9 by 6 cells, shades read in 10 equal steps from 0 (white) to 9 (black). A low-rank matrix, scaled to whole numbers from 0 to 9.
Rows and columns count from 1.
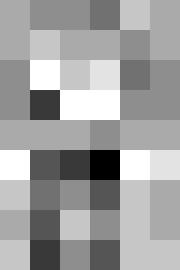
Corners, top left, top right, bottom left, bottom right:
3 3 2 2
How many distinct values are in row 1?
4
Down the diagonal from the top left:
3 2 2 0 3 1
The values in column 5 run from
0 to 5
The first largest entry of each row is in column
4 5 5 2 4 4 4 2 2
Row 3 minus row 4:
0 -7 2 1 1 0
